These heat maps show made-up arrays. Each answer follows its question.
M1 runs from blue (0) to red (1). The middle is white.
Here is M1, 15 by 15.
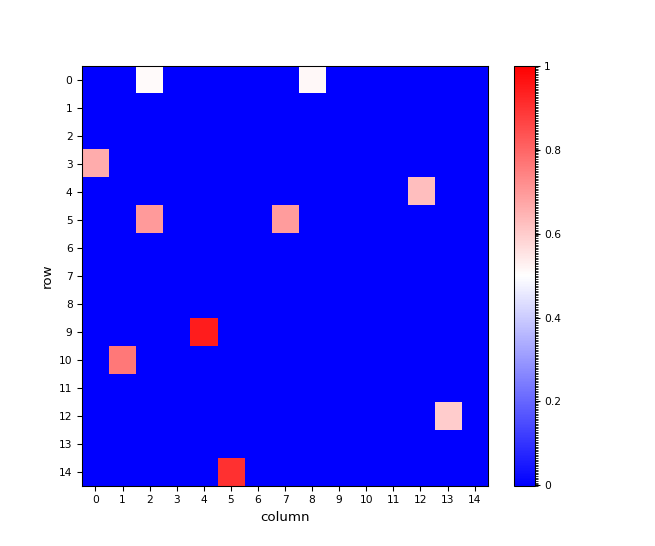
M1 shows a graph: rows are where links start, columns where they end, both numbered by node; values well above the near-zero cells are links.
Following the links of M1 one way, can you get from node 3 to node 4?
no
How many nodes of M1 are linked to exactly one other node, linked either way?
8
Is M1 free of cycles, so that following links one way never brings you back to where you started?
yes
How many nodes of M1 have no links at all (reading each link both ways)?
2
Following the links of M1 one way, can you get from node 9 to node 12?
yes
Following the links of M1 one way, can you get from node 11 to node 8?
no
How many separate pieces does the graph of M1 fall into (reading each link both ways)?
5
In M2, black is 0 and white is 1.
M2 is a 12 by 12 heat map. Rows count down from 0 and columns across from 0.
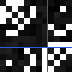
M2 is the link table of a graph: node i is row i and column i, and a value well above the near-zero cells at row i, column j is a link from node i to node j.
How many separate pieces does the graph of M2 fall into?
2
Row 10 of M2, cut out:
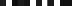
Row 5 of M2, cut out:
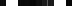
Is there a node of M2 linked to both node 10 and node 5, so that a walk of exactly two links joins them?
yes
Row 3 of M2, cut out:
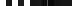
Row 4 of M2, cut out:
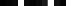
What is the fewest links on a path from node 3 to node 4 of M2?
1
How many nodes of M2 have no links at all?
1
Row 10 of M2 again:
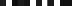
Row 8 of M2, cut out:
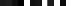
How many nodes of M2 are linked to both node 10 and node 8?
2
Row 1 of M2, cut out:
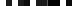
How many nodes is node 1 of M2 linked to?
4
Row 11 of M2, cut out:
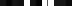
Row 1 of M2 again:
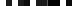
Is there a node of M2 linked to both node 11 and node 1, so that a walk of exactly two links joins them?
no
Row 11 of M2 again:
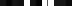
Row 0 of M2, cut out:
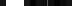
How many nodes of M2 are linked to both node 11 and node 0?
0
